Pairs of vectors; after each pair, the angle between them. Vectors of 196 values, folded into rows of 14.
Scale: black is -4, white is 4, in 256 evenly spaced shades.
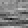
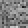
partly aligned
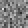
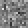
partly aligned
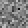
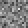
nearly opposite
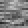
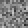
orthogonal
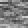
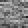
nearly opposite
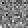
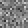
partly opposed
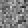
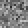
partly opposed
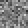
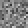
orthogonal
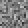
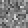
partly aligned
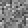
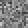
nearly parallel
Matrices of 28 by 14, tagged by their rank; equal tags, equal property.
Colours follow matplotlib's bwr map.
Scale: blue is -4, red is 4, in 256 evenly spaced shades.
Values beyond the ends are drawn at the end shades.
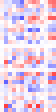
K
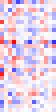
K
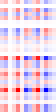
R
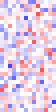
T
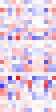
K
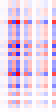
R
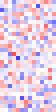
T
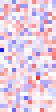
T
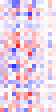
K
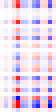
R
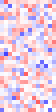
T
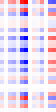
R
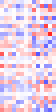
K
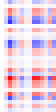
R
